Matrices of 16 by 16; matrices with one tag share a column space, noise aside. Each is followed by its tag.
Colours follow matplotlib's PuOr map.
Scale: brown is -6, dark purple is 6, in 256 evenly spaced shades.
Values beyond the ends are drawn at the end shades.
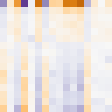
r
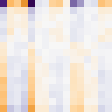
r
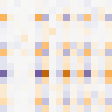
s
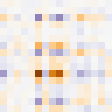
s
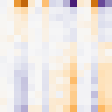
r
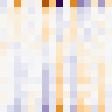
r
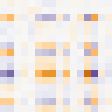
s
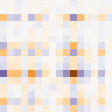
s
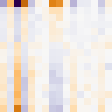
r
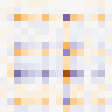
s
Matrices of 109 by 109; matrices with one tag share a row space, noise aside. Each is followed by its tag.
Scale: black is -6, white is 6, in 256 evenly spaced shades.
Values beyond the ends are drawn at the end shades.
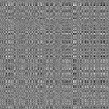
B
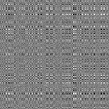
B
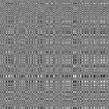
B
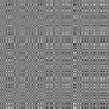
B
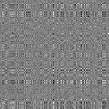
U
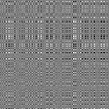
B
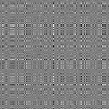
U
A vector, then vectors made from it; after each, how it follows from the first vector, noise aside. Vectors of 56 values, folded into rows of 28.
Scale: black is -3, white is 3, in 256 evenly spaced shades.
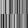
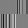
partly zeroed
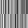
sign-scrambled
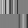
partly zeroed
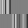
partly zeroed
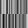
sign-scrambled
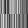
sign-scrambled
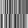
sign-scrambled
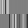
partly zeroed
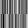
sign-scrambled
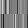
partly zeroed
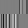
partly zeroed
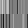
partly zeroed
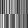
sign-scrambled
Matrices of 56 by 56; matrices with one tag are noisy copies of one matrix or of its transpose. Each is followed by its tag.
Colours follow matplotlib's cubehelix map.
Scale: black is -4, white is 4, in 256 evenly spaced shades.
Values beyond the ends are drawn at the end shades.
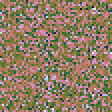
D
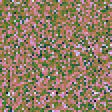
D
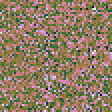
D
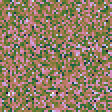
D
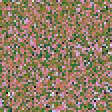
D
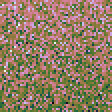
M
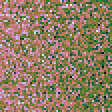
M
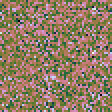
D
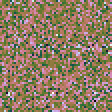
D
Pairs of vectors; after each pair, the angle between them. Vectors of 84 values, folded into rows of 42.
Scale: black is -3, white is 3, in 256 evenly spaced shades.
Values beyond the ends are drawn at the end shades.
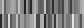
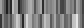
orthogonal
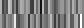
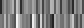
partly opposed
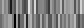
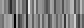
nearly parallel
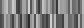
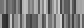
orthogonal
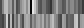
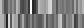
nearly opposite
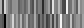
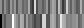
partly aligned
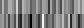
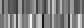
nearly opposite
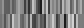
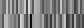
partly opposed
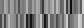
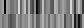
partly opposed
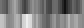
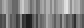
nearly opposite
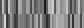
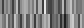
partly opposed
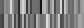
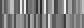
partly aligned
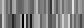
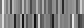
partly aligned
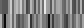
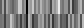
partly aligned
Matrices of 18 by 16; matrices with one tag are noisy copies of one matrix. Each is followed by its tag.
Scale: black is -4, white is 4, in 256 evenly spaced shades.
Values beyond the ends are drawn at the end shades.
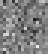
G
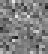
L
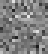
L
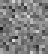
L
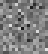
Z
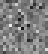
Z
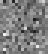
G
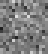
L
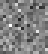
Z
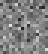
Z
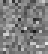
G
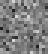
L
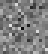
Z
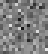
Z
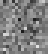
G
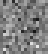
G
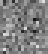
G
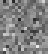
G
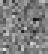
G
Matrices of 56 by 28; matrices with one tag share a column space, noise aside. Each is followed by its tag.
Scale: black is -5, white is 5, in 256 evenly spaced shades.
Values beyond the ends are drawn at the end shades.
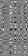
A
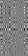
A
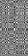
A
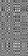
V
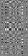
A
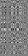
A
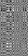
V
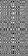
A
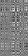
V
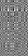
V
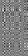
V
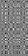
A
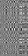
A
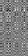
V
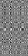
A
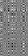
V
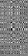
A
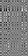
V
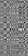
A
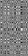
A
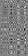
A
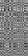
V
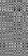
V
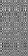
V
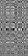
A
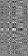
A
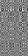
V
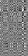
V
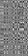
A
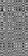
V
